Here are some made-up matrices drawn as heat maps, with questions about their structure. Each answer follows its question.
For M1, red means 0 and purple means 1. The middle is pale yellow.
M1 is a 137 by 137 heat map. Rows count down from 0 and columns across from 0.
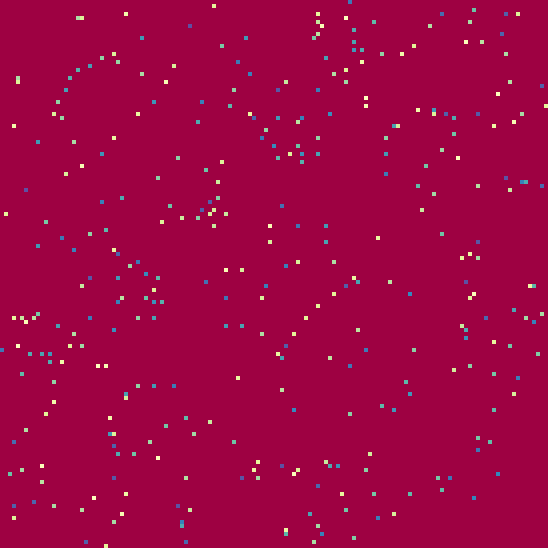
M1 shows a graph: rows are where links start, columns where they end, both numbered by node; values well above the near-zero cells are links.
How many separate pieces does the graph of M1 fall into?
2
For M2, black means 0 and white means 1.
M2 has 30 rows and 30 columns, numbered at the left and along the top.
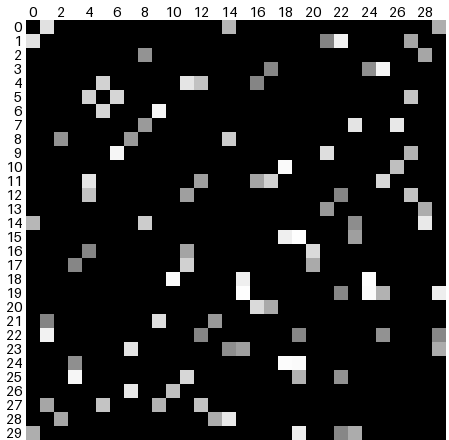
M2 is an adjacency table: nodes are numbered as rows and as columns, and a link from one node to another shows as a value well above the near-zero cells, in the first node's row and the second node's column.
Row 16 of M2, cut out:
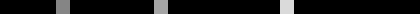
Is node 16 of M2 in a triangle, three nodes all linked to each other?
yes
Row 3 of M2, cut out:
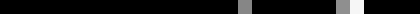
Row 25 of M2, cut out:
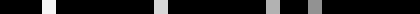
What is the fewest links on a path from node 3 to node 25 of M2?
1
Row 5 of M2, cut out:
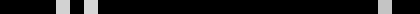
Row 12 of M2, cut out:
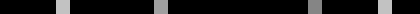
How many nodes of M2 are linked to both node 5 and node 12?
2
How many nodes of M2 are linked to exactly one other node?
0
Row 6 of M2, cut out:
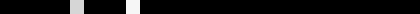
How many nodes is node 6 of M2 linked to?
2
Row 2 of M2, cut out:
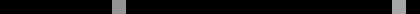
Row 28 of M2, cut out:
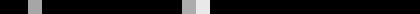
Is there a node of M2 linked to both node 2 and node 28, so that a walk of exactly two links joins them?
no
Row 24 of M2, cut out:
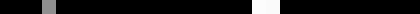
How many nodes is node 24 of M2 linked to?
3
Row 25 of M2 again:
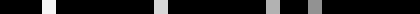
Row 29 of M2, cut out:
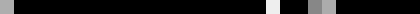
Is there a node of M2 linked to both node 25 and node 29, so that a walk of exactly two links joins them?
yes
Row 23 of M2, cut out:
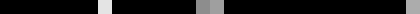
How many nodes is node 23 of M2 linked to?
4
